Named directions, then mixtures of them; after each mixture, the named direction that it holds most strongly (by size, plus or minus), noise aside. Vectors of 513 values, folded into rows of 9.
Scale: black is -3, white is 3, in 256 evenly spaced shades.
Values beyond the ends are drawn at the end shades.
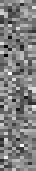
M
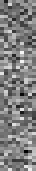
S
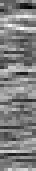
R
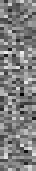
S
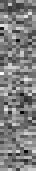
S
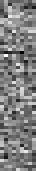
M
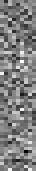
S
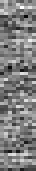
R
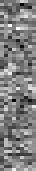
M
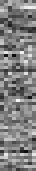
R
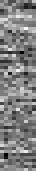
R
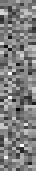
M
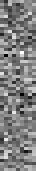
S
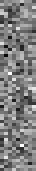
M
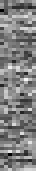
R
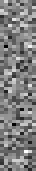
S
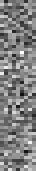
S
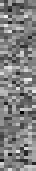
S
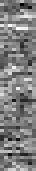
R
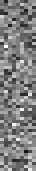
S
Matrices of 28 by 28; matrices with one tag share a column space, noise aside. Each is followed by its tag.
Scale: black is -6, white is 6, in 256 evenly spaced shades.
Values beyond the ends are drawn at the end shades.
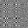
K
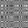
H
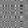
H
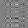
K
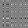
K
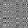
K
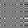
K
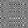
K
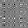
K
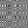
H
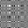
H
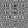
H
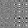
K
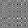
K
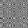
K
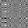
K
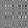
H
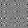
K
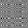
K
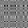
H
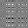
K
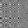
K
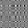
H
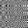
H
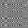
K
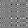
K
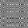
K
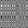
H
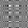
H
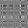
H
